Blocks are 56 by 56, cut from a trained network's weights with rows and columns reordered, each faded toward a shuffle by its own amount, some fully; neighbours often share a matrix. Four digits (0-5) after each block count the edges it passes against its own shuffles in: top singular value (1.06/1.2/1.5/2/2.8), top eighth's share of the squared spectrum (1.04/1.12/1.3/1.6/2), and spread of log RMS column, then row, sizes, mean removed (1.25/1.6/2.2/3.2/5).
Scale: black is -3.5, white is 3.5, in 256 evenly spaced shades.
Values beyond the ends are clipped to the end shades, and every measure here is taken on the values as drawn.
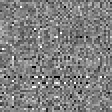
3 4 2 2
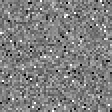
0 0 0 0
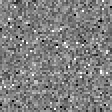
1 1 0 0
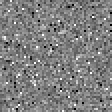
0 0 0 0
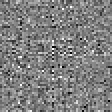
3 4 2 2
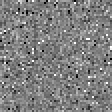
1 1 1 0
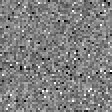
0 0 0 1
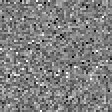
1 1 0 0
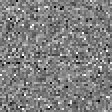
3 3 0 1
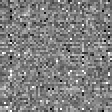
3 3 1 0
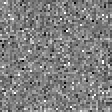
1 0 0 0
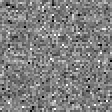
2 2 1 0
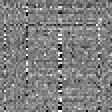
4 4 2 1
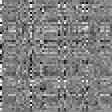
3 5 3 1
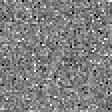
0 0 0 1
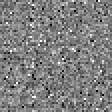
2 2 1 0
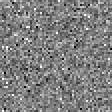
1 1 0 0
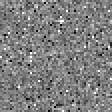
0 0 0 0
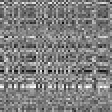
5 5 2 4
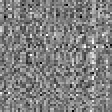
4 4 2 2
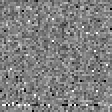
3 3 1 1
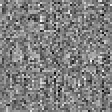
3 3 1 1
